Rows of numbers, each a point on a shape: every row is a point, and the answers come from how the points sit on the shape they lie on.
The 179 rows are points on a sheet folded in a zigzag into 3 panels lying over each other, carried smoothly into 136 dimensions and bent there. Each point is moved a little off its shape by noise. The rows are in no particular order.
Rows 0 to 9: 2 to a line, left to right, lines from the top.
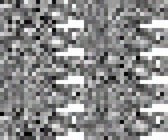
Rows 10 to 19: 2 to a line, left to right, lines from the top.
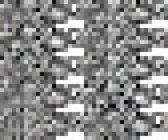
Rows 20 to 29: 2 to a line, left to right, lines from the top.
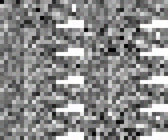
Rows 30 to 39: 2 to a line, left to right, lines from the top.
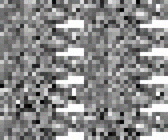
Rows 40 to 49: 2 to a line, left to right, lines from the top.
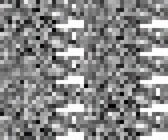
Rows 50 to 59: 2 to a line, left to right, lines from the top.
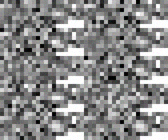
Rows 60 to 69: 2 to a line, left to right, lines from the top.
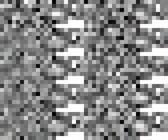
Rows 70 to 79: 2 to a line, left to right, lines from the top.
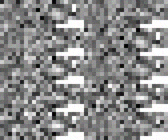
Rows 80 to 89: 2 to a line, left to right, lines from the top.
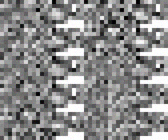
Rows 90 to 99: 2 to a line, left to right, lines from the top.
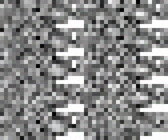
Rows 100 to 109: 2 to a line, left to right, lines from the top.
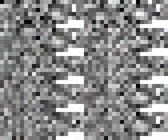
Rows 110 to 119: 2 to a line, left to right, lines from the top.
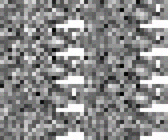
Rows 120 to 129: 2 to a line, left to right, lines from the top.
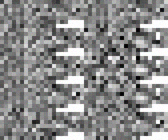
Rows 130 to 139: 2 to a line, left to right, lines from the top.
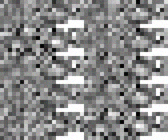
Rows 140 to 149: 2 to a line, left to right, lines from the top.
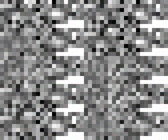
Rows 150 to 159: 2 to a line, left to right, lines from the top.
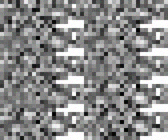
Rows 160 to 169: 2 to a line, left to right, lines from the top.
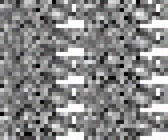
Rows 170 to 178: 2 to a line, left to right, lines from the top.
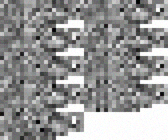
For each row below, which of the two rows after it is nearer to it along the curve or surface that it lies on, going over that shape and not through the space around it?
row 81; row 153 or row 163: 163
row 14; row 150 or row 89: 150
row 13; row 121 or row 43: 121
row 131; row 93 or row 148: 148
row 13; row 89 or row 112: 89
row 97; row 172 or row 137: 172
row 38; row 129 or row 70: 70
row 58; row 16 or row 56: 16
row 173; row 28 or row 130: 130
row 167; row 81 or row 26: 81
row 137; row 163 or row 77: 163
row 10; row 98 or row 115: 115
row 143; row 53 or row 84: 53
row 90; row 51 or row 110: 51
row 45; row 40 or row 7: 40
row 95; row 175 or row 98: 175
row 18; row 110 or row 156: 110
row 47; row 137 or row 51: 51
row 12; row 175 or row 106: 175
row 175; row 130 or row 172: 172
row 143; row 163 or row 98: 163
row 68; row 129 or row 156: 129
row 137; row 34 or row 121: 121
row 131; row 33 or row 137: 137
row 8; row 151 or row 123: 123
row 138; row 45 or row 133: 133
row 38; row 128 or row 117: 128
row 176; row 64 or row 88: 64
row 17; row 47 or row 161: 47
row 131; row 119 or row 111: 111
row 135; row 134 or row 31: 31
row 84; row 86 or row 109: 109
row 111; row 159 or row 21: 159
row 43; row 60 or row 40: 40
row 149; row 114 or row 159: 159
